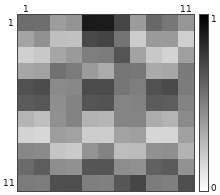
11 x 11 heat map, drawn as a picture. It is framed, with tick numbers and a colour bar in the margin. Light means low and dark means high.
Stripes: horizontal, repeating 2 times. Ninth with the highest average: top middle. Odd patch: higher, in the top middle. Slope: none.
